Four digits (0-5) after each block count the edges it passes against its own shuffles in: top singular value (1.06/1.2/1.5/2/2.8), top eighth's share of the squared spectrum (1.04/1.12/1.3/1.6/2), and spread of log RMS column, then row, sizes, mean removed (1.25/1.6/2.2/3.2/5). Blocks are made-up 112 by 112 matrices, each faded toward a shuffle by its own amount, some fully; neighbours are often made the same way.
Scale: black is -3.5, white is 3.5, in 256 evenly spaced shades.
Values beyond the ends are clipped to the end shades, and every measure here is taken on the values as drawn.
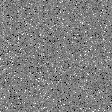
2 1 1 0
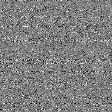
1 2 0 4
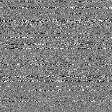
2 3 0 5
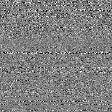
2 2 0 4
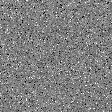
0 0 0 0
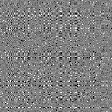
5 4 3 3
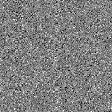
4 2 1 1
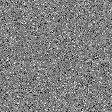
3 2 0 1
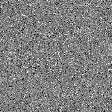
3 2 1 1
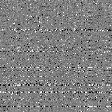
5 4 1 3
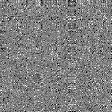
4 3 2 2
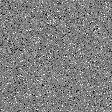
2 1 0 0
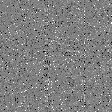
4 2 1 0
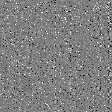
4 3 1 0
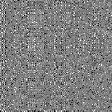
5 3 3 2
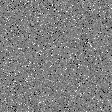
0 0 0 0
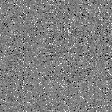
4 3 1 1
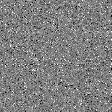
3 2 1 1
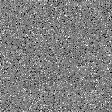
3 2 0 0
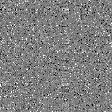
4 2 1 1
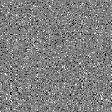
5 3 2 2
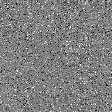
3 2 0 0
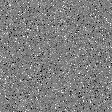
0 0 0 0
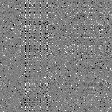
5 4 2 2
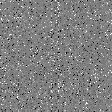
3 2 1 0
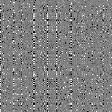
5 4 3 2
